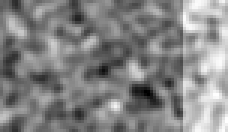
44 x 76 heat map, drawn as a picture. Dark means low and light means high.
No regular stripes run through it. There are no lone odd cells. The right part is higher, past a seam about 80% of the way across. The field is mottled with small blotches.
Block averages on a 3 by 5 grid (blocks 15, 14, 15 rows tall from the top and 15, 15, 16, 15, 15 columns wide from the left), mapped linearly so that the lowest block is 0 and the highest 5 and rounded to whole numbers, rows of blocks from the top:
11114 | 01004 | 10105
